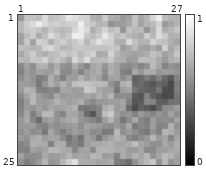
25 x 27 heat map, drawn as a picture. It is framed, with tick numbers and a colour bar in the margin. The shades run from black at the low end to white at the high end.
There are no regular stripes. The middle right is the ninth with the lowest average. A horizontal seam about 30% of the way down splits the table, and the top part is higher. In the middle right lies a patch that is lower than the rest. The field is mottled with small blotches.
